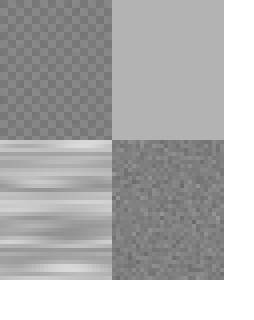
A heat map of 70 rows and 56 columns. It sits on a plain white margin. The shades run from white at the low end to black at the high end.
The table splits into 2 rows of 2 panels. Panel 1,1: middling, checkered, faint in contrast. Panel 1,2: low, flat. Panel 2,1: low, streaked across. Panel 2,2: middling, fine-grained, faint in contrast.
